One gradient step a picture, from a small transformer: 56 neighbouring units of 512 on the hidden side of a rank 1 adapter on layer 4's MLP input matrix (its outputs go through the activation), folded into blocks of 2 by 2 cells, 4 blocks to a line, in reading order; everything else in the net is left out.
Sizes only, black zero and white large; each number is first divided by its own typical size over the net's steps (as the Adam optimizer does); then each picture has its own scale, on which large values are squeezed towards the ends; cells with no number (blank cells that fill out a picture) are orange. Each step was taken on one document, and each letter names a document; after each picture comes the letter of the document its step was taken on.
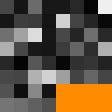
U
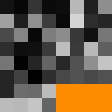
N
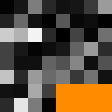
U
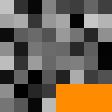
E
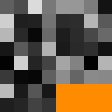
E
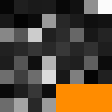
U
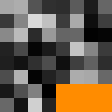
N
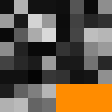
N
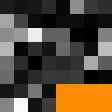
U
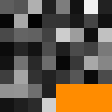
E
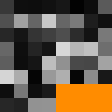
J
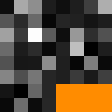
U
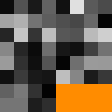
J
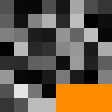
N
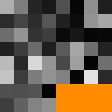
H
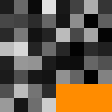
N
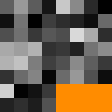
E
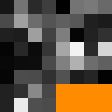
U
